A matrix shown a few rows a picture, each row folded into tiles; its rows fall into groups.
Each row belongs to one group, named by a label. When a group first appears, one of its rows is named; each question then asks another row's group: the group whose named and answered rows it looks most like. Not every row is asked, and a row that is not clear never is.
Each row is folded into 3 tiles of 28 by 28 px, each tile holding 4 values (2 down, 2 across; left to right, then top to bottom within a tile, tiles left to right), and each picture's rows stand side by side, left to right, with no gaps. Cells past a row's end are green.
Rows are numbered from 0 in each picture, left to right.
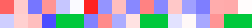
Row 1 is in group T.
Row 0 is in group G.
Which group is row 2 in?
T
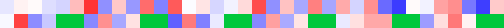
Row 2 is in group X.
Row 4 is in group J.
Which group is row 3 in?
T
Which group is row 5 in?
J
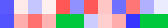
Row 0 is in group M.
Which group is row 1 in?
G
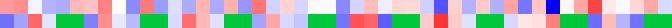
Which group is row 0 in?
J
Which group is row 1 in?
X
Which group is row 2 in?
M
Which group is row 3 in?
X
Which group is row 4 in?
M
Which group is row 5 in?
M
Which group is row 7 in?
X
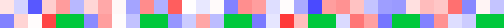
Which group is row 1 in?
X
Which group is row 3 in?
J
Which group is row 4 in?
G
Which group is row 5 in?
X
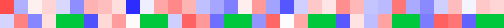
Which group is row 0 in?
T
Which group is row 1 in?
J
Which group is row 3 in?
T
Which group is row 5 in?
M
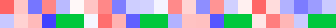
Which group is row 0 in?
G
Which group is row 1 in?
G
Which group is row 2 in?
G
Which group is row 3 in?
G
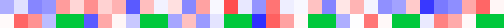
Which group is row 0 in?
M
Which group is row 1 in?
X
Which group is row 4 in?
J
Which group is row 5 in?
M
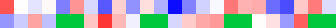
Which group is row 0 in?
J
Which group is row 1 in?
M
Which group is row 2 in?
M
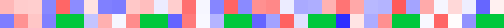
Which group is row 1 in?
T
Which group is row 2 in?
X
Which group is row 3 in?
J
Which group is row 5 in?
G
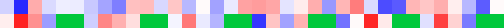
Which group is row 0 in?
M
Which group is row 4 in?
J
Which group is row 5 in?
G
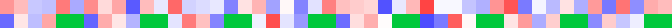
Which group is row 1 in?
X
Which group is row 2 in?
G
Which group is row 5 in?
J
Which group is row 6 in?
T
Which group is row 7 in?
X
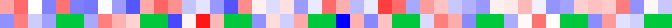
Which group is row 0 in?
X
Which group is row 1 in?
M
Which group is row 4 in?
T
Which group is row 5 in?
G
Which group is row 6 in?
J
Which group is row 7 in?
X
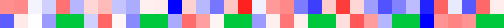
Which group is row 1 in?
G
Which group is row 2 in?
M
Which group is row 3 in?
J
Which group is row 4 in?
G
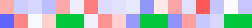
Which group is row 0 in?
T
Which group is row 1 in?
G
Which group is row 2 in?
X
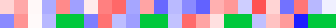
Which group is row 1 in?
X
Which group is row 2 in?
M
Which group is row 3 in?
G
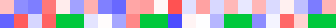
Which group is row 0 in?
T
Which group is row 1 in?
T
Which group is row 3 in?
J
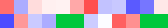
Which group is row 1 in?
J
